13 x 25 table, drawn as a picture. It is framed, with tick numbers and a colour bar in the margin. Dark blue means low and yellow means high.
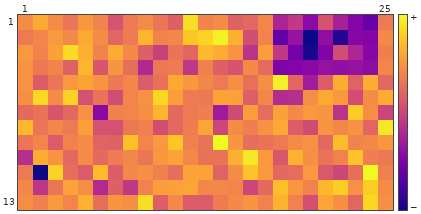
Most values sit high, with a long tail of low ones. An odd patch, lower than its surroundings, sits in the top right. Neither half mirrors the other. The top right is the ninth with the lowest average.
